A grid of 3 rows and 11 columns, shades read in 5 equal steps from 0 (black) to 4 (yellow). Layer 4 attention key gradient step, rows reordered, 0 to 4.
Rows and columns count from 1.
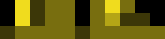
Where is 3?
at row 2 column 8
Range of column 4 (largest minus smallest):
0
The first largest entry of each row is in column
2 2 2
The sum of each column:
1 10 4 6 6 1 6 9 5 3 2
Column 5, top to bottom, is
2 2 2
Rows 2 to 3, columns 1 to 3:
0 4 1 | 1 2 2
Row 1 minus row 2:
0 0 0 0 0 0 0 1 1 -1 0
